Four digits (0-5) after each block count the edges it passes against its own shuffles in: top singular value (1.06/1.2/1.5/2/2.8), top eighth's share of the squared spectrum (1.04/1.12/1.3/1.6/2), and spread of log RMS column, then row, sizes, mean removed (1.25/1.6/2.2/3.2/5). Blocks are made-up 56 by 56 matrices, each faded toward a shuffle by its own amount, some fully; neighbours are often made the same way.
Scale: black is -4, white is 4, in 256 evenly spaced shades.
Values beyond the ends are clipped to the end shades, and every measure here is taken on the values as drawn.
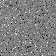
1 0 0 0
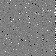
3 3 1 0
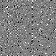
4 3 2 1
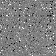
3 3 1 1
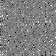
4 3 1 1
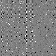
4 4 2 1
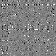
4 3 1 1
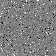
0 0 0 0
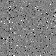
3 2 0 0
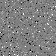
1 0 0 0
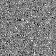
0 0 0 0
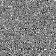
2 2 0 2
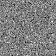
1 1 0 1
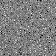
2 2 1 0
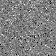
2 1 0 0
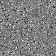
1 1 0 0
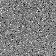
0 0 0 0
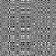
5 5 4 3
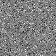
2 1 0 0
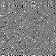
4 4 1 2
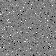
1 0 0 0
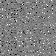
3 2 1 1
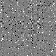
3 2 1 1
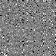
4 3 2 1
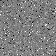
0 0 0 0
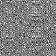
4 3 2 1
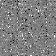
3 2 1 0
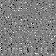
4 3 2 1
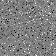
1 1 0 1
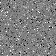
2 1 0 0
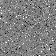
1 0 0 0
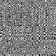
4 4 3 2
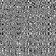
4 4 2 2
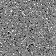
1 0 0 0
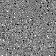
3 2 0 0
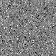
2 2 1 0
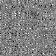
3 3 1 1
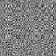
4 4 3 3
